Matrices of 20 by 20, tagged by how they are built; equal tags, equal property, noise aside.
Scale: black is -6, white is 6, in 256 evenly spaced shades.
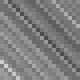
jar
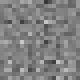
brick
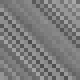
jar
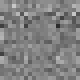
brick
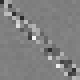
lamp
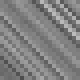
jar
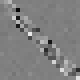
lamp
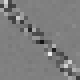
lamp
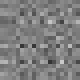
brick
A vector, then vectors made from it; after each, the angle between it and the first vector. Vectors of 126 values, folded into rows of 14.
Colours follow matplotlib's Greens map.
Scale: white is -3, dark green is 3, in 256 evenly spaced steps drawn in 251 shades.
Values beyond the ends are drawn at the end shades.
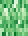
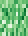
partly opposed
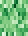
nearly opposite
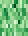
nearly opposite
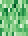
nearly opposite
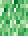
partly opposed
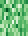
partly opposed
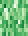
nearly parallel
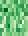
partly opposed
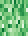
partly opposed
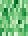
nearly opposite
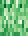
partly aligned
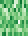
nearly parallel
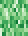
nearly parallel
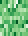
partly aligned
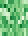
partly aligned
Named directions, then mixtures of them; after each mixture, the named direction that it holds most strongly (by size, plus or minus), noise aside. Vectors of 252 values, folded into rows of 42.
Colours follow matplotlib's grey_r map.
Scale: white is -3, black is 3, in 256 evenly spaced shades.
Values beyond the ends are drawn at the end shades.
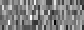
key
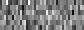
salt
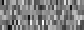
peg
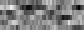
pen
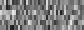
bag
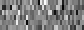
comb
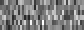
peg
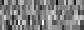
peg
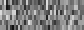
bag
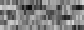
pen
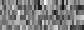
comb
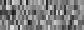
bag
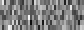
peg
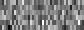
peg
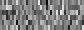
bag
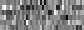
comb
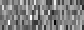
key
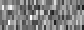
key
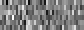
salt
